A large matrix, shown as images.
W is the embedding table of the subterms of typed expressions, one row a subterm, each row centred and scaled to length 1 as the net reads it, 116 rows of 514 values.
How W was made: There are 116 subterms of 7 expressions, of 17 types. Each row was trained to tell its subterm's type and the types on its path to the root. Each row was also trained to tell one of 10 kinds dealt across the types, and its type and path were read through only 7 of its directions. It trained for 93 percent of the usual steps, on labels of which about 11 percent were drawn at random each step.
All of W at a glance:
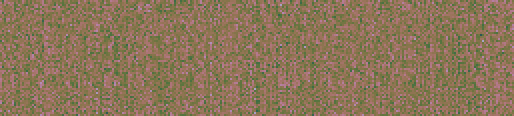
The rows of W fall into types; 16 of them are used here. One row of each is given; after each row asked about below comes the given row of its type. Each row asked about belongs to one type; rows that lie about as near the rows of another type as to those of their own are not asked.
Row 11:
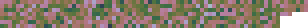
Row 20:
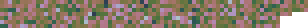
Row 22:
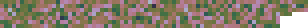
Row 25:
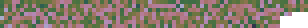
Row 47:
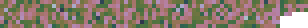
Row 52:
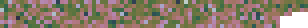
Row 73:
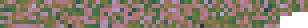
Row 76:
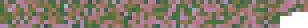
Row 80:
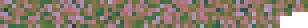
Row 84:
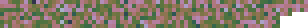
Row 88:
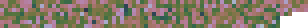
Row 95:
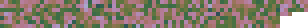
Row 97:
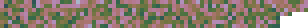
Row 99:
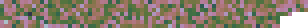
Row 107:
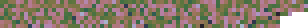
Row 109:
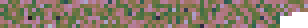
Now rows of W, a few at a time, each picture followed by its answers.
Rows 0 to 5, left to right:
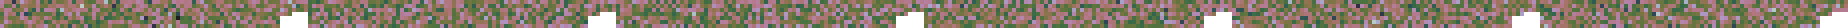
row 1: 76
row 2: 76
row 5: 107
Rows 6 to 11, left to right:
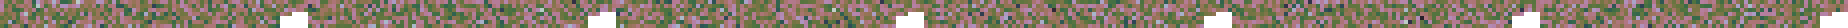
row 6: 97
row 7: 109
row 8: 73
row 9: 25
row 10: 109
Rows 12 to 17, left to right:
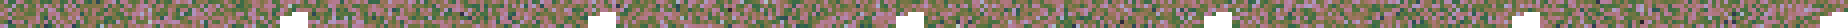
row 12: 80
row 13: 109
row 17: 25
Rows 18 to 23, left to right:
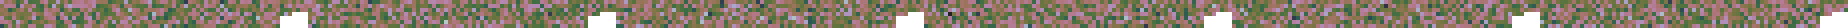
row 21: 97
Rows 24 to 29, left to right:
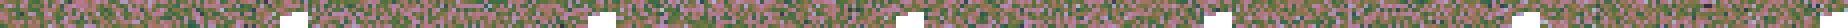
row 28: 25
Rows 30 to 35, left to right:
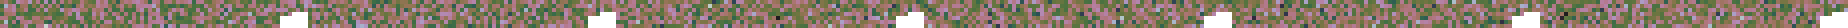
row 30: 76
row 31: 95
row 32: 22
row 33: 107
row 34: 107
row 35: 80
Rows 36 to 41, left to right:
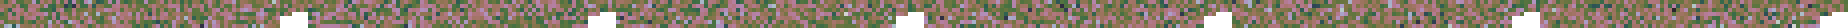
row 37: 73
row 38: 73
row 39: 52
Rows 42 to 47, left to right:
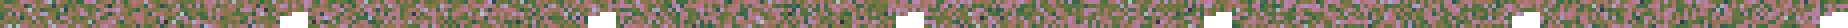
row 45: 11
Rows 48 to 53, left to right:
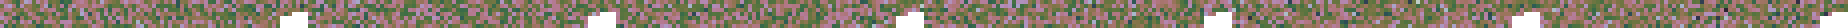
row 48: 88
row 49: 20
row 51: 95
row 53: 107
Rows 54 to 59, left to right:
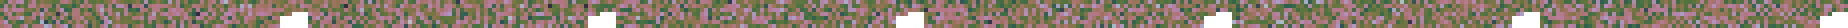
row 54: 25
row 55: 22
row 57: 25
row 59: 73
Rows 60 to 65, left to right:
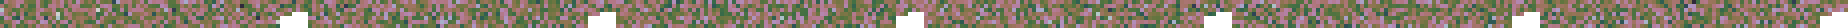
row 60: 22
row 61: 76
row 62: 95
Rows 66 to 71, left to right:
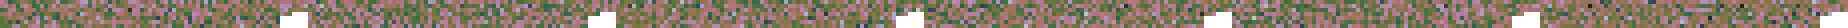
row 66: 95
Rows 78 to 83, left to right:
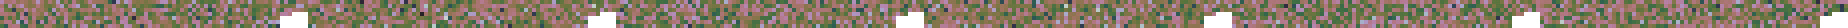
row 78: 97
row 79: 73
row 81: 99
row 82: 109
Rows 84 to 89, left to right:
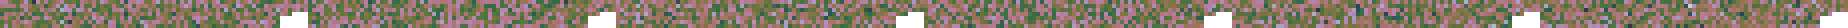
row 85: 76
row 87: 95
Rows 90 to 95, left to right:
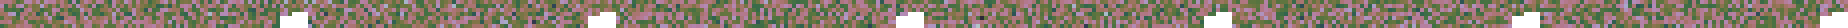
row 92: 47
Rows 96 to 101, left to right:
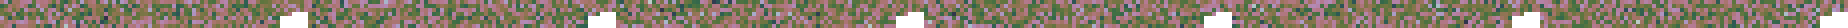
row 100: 11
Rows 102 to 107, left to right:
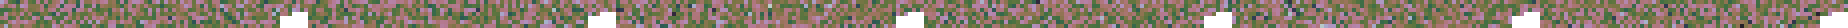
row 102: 84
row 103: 109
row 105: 22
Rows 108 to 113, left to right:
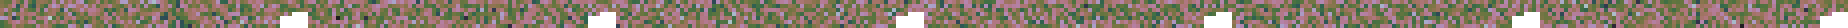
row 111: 88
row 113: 107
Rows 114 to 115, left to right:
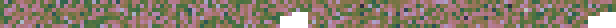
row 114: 99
